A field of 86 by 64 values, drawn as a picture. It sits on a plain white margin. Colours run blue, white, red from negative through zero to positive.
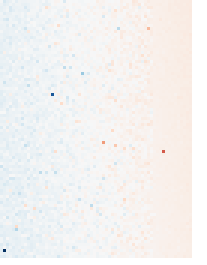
The grain is fine, like static. A vertical seam about 80% of the way across splits the table, and the right part is calmer. Overall the values sit about 50% of the way up the scale. The values are skewed, with a long tail toward low values. No single row or column stands out from its neighbours. There are no regular stripes. There is an overall slope up to the right.
